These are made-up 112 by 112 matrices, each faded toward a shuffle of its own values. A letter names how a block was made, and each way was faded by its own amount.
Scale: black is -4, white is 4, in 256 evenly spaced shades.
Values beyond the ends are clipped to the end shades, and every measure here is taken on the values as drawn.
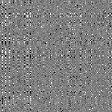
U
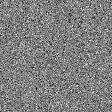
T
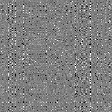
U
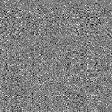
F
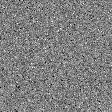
T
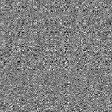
F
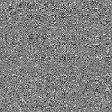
F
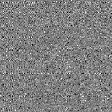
F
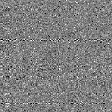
F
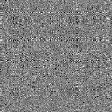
F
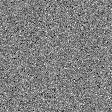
T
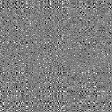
U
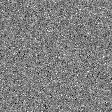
T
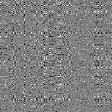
U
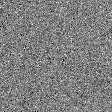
T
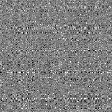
F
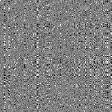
U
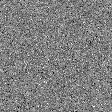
T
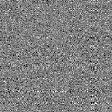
F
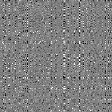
U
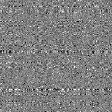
F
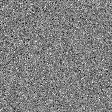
T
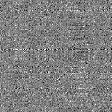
F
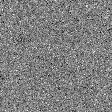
T
